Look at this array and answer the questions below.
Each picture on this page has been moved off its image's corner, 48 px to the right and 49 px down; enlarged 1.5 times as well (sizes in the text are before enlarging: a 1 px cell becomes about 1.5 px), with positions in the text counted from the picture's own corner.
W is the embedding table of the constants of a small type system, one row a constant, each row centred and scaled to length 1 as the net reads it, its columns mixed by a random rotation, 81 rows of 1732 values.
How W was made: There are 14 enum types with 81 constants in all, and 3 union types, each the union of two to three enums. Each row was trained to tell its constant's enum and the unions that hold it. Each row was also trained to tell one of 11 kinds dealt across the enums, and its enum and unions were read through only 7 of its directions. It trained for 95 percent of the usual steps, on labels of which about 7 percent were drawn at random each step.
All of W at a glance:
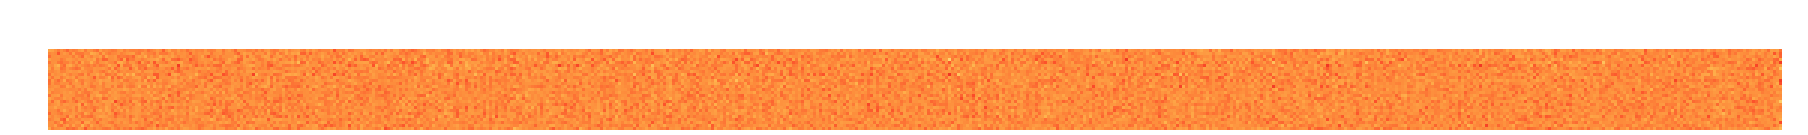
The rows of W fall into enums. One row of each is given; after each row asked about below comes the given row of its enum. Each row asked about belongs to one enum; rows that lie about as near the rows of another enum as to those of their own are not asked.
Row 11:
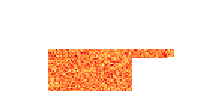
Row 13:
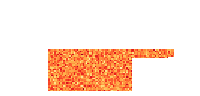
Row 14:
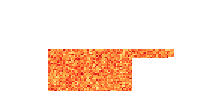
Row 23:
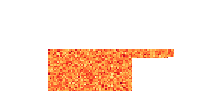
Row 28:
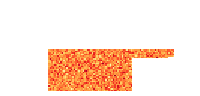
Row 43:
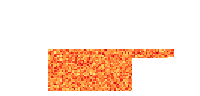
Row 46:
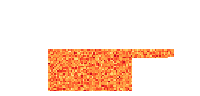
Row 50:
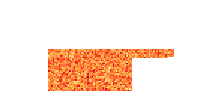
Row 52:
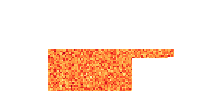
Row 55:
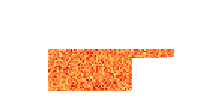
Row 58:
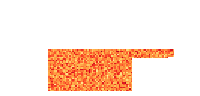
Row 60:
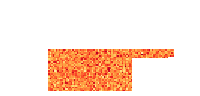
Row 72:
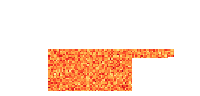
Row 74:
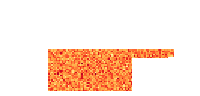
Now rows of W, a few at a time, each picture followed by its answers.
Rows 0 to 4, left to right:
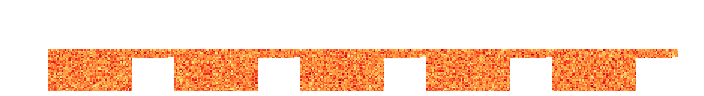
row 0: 14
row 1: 13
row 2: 74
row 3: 14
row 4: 74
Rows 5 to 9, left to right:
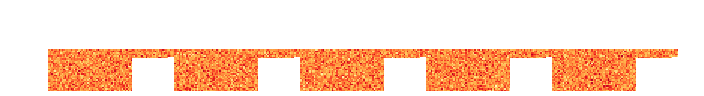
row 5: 72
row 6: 23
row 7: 55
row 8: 60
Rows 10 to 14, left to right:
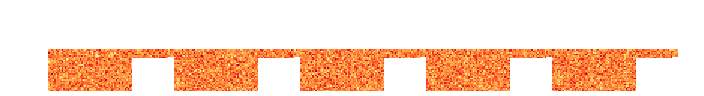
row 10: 46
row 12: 11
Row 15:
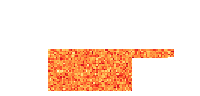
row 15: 55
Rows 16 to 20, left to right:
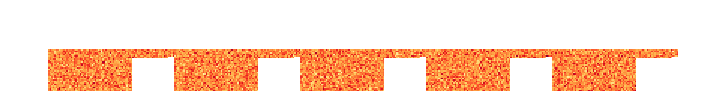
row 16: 43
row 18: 11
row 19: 52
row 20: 46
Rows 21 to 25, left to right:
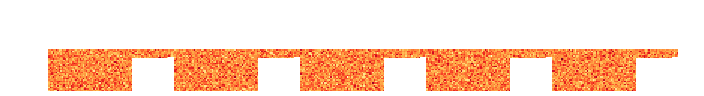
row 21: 52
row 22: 11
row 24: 72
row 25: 14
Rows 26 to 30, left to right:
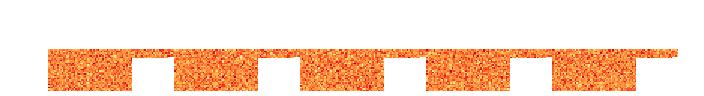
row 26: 72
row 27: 11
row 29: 50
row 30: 14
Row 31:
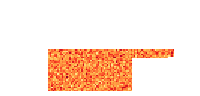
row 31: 23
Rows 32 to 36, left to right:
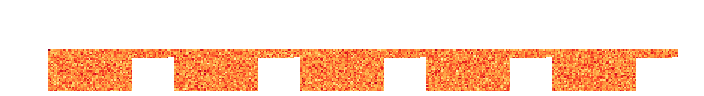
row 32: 60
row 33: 72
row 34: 50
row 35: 74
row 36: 43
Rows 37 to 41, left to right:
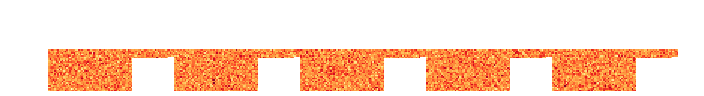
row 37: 28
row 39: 58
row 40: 11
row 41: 46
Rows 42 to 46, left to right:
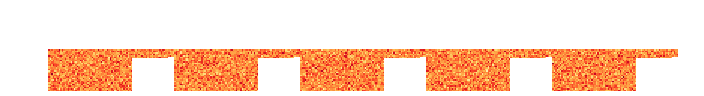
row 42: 72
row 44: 28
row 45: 52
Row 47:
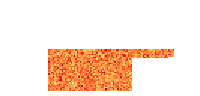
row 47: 50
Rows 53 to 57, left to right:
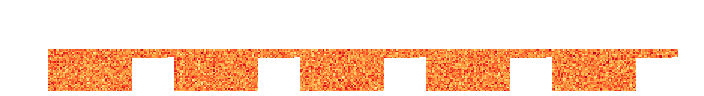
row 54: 50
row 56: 58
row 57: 28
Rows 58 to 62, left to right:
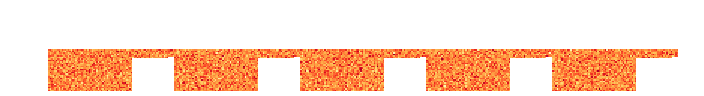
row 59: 52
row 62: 60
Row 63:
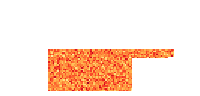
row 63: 50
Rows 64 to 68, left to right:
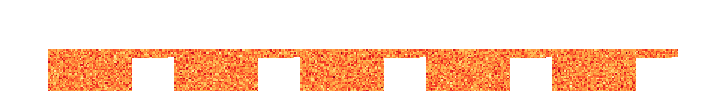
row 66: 28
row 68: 52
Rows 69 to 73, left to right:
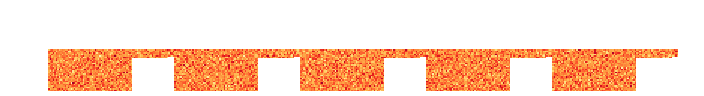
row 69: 28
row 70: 72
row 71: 55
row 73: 23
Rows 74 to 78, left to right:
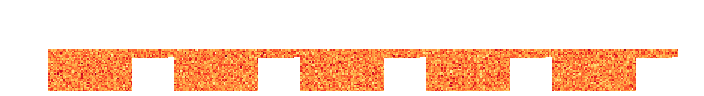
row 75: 14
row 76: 52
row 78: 13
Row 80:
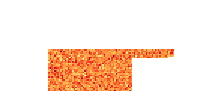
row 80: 28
